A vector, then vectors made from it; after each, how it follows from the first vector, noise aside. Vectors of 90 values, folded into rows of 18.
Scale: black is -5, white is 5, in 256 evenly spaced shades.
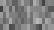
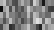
scaled up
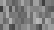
copied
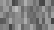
reversed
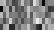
scaled up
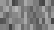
reversed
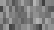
copied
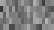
copied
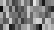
scaled up
